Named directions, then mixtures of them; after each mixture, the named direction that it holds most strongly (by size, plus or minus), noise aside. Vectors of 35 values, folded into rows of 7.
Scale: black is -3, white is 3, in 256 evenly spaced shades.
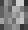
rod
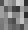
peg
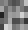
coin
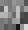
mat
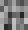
coin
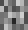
peg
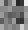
rod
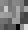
mat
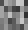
peg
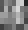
rod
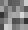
coin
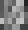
rod
